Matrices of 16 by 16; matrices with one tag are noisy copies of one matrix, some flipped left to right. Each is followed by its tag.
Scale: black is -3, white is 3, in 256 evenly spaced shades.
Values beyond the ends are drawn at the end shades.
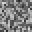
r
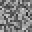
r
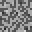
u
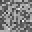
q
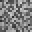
u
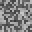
r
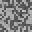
r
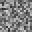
u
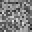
q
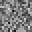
u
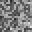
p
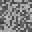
q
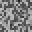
r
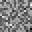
u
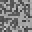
p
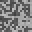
p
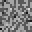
u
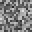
r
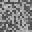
q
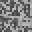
p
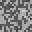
r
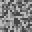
p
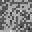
q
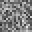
q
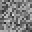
q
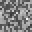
r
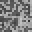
p
